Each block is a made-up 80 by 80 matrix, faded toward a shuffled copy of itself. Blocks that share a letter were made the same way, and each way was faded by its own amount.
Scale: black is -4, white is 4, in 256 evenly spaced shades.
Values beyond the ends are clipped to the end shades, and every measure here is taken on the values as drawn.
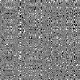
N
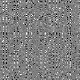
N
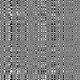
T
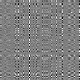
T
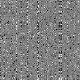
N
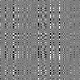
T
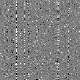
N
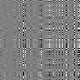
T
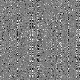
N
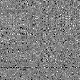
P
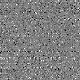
P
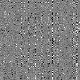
N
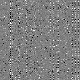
N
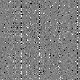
N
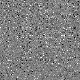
P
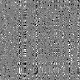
N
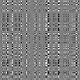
T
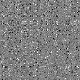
P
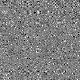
P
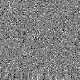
P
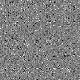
P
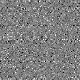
P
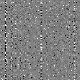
N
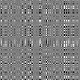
T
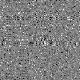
P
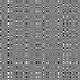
T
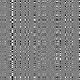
T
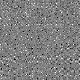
P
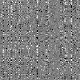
N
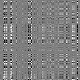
T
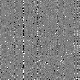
N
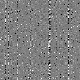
N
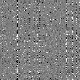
N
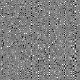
N
